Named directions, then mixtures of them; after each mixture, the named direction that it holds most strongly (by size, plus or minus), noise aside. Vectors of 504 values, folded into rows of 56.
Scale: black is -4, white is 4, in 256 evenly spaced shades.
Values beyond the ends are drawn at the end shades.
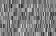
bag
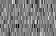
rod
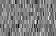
rod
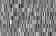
bag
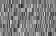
bag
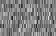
bag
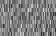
bag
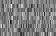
bag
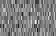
rod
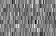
rod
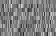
bag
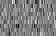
rod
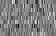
rod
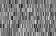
bag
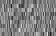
bag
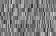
bag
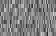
bag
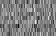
rod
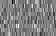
rod
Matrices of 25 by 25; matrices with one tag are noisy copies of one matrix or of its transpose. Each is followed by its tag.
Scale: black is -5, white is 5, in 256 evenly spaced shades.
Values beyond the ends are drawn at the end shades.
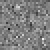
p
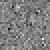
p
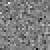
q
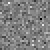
q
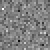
q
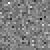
q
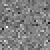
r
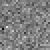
r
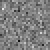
q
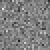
q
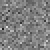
r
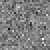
p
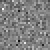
q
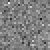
q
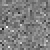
r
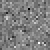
p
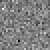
q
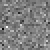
r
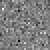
q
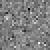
p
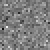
r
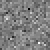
p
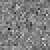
p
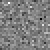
q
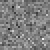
p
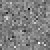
p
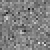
p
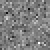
p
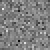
q
